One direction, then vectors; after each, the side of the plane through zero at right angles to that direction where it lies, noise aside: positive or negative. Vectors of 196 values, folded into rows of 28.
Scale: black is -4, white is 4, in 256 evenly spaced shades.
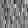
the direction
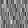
negative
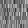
positive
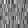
negative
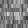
negative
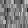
positive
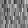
positive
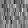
positive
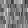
negative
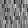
positive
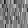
positive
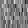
negative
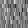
negative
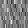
negative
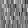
negative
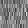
positive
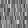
positive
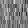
negative
